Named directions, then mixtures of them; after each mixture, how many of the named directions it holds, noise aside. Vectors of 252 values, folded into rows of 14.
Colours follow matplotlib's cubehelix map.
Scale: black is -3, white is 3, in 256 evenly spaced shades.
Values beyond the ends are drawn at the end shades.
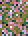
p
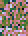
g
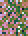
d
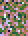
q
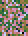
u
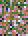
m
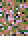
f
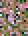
one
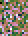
three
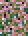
two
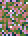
two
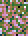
two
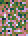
three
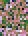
one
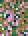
two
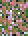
two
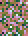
two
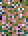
three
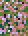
one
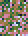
two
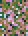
three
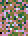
three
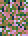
two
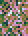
three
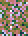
two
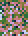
three
